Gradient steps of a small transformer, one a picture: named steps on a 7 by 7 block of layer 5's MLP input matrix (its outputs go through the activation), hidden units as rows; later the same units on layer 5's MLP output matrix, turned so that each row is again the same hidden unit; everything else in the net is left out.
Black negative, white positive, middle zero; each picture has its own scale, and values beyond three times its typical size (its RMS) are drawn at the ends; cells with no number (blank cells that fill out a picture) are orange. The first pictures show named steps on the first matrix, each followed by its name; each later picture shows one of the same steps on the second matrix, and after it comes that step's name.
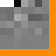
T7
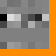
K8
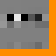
K8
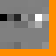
K8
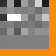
T7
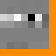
K8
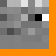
T7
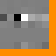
K8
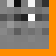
T7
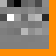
T7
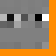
K8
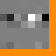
K8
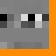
K8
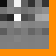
T7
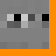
K8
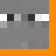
K8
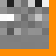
T7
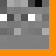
T7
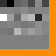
T7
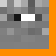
T7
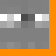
K8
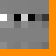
K8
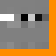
K8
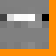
K8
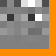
T7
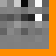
T7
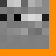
T7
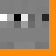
K8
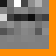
T7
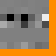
K8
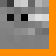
T7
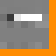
K8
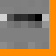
K8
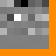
T7
